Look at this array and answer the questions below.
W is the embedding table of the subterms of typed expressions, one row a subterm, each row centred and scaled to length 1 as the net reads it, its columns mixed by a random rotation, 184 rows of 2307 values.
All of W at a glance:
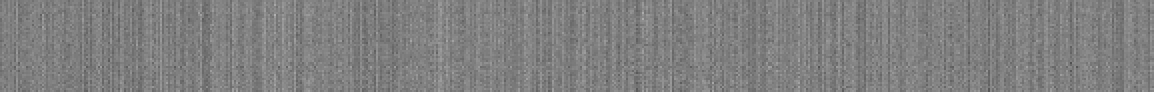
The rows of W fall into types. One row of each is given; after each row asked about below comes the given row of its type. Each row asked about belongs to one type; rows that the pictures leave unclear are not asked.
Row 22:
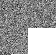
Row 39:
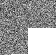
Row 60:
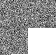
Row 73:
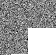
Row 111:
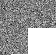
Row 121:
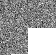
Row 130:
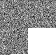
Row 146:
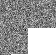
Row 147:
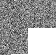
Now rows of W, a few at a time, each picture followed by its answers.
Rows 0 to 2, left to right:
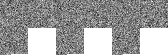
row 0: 121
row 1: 111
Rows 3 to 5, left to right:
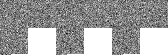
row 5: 60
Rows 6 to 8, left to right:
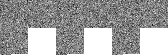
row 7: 22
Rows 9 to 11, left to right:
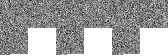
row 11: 121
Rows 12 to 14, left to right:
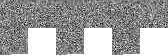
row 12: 60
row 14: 147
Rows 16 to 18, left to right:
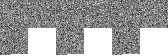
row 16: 130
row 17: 146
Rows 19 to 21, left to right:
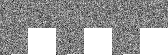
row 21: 146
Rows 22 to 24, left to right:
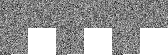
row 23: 73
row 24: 22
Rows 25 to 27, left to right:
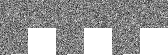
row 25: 111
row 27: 73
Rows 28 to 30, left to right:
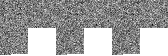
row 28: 22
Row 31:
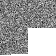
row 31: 121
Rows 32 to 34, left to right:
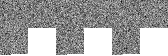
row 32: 22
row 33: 39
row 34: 130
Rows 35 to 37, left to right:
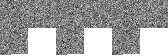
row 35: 147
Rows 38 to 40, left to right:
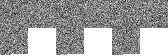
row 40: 60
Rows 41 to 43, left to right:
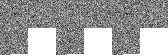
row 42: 130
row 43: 147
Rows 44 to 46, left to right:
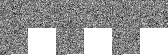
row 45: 111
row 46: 39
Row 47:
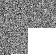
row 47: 22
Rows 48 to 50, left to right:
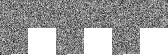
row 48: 130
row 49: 60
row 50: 121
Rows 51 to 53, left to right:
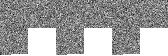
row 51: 146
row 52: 73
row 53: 39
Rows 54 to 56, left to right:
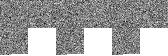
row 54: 39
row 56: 111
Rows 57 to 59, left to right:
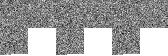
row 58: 39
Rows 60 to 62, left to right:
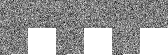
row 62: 22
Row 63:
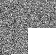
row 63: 39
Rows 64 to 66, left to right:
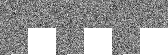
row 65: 39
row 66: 111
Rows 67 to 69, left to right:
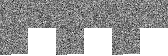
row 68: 73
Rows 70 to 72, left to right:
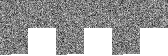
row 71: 111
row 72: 121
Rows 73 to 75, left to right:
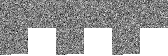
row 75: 73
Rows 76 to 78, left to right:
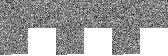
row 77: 60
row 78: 39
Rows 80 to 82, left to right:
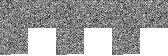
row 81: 39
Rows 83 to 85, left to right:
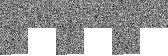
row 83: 73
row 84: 60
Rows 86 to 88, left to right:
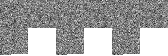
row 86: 39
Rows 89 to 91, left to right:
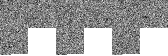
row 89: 121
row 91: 130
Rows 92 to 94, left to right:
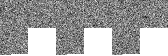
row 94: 130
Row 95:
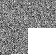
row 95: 130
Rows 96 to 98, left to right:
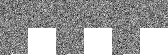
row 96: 22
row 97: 39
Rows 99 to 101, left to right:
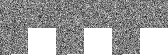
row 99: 60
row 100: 73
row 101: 130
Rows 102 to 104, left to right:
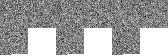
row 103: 111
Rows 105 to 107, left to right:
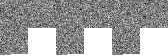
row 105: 39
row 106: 111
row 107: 130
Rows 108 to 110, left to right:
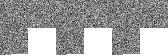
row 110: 121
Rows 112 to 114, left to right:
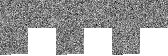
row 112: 121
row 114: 22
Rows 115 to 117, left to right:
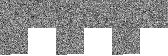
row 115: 130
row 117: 111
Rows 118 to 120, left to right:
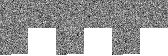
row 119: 22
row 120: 130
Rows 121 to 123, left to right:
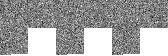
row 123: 60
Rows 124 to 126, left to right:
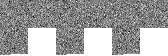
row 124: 130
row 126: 73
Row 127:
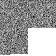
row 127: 130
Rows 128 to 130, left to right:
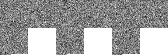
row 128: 111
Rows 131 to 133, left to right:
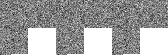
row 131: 73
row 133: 39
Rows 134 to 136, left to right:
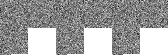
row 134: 39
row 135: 39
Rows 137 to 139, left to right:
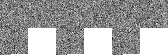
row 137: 130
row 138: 73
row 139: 121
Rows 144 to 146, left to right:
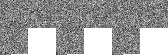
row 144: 111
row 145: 146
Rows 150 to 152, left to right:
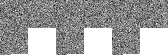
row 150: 39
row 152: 121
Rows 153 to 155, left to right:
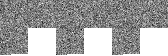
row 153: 121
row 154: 73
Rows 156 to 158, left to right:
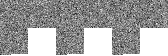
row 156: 146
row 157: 22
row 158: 121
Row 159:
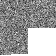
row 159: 146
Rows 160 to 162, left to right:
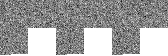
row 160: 111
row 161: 130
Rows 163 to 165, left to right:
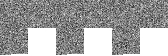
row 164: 111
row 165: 121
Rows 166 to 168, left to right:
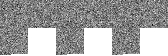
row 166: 22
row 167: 111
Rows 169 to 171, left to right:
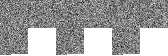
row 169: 146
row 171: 121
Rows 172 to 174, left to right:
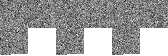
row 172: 121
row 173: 147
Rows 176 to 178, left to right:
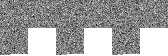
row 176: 130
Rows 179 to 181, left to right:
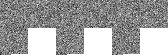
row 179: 146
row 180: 22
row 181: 111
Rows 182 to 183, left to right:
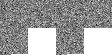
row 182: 111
